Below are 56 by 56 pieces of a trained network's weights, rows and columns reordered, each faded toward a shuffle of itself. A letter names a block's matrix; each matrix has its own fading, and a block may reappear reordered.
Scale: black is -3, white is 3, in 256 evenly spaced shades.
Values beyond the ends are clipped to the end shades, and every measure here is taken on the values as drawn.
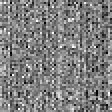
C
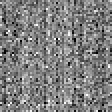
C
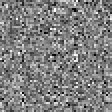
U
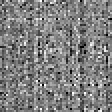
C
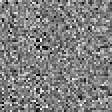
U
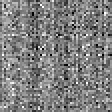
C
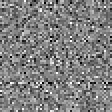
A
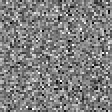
U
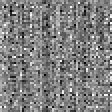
C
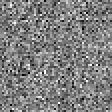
U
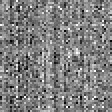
C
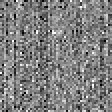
C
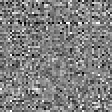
A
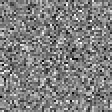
U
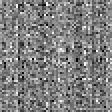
C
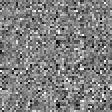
A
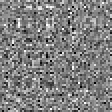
A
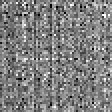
C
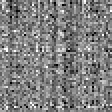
C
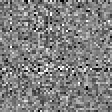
A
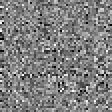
A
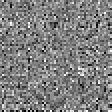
A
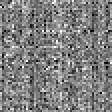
C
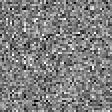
U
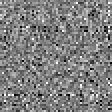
A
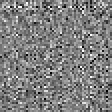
A
